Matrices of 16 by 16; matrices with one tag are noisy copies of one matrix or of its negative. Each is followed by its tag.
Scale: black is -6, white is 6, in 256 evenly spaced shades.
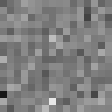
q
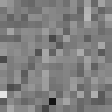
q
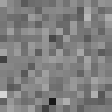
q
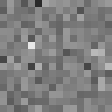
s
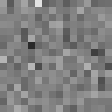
s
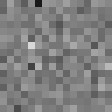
s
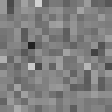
s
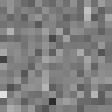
q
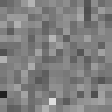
q
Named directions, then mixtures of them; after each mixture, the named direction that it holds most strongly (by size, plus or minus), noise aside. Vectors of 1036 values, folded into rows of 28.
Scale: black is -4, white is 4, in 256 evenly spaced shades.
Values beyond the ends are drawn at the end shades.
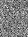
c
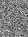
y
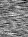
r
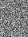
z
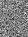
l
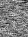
r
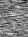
r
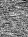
r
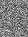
y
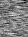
r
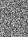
z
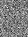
c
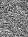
y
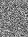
y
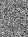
y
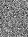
c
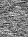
r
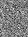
c
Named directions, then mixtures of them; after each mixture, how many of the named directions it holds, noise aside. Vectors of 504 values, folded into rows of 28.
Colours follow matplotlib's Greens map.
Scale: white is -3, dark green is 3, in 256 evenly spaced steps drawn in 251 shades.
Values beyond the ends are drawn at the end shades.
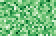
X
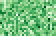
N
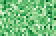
two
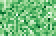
one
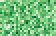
two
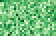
two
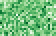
one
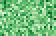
two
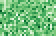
one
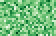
one
